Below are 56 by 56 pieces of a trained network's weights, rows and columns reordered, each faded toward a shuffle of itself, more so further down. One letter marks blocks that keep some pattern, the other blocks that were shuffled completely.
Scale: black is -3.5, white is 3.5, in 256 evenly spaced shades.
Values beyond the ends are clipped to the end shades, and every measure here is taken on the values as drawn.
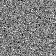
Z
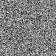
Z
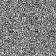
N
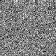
N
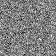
Z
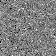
Z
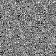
N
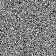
Z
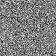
Z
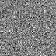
N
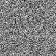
N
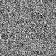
N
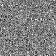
N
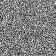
Z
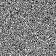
Z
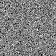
Z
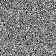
Z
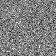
N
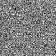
N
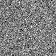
Z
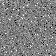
Z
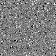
N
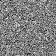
Z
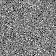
Z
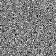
N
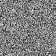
N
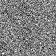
Z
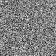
N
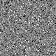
Z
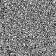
N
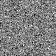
Z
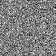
N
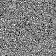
N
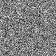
N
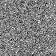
Z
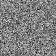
Z
